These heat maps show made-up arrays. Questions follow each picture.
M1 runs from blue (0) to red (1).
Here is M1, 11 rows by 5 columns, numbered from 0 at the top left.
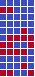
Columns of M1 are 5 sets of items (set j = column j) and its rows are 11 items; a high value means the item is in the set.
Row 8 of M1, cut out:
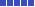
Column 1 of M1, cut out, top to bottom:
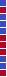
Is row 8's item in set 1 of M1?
no
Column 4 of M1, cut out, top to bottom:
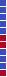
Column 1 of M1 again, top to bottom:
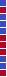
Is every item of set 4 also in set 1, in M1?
yes
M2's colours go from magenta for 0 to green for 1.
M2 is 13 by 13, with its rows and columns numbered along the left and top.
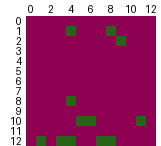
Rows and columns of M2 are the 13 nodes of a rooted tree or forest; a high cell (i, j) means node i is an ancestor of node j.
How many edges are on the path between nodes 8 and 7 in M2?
3
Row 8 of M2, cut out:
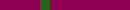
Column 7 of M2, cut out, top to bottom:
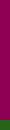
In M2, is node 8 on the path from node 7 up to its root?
no
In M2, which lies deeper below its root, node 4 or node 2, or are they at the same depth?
node 4
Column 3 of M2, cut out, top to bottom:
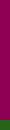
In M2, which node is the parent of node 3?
12
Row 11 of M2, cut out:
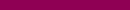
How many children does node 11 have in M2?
0
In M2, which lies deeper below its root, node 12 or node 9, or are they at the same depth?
node 9
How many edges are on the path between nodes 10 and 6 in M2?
1
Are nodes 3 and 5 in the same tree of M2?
no
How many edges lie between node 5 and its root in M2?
1
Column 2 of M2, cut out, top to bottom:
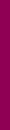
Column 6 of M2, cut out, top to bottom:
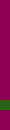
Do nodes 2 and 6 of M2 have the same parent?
no
